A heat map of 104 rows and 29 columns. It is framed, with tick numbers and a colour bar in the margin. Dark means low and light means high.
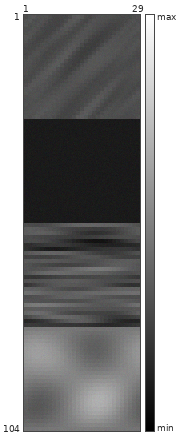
It is made of 4 by 1 panels. Panel 1,1: low, slanting up to the right, faint in contrast. Panel 2,1: very low, flat. Panel 3,1: low, streaked across. Panel 4,1: middling, smooth.
